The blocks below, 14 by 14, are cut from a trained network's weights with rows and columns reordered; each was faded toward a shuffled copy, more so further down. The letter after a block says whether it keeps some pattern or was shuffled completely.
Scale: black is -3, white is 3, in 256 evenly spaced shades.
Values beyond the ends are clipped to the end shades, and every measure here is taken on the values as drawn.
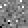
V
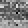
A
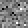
V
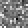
V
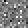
V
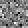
V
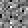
A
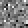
V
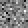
V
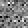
A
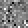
V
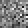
V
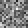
V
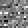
A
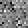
V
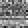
A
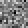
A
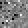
V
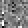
A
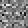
A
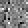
A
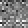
A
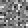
A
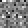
A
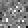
V
